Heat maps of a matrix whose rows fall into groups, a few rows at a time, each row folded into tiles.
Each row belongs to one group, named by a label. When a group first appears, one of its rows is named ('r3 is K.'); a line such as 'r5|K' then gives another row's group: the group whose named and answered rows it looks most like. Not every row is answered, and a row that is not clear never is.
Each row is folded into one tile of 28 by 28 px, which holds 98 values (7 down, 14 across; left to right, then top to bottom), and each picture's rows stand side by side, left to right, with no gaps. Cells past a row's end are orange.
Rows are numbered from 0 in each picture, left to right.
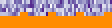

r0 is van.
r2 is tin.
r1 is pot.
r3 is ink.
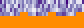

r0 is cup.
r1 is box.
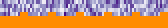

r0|pot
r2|box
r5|box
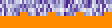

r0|cup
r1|tin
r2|box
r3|tin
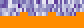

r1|cup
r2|cup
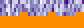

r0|cup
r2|box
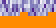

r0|ink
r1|pot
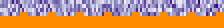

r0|tin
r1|tin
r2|cup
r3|cup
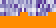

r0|pot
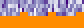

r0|tin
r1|van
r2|pot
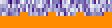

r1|van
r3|cup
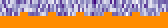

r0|ink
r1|pot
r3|box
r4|pot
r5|tin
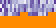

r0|cup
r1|pot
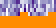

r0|van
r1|ink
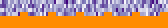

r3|cup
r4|van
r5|box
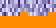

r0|cup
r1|van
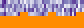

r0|pot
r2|van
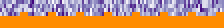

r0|ink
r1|pot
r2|ink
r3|van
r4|cup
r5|van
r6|box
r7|ink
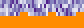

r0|box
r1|ink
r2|ink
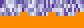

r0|ink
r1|box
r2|tin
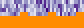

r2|cup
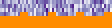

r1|van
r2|ink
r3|van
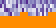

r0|ink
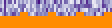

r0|cup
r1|box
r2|cup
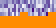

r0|tin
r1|van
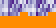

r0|box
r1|box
